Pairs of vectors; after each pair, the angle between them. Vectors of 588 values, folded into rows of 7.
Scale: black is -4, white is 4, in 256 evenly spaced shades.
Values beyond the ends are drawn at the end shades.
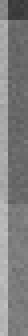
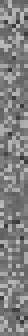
orthogonal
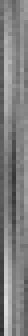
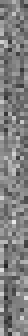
partly opposed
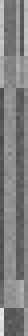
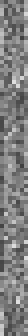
partly aligned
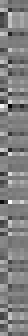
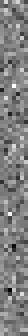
orthogonal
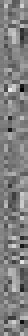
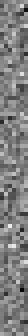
partly aligned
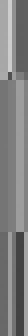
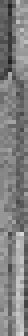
nearly opposite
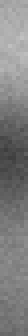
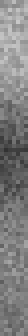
nearly parallel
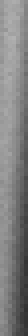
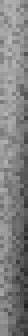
nearly parallel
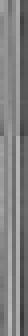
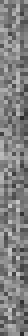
partly aligned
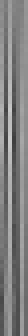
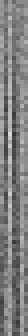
nearly parallel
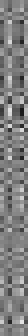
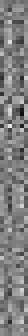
nearly parallel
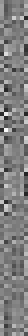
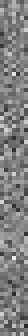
partly aligned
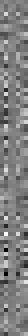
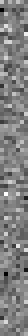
partly aligned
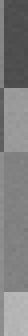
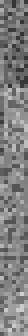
partly aligned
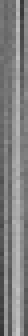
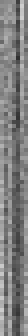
nearly opposite
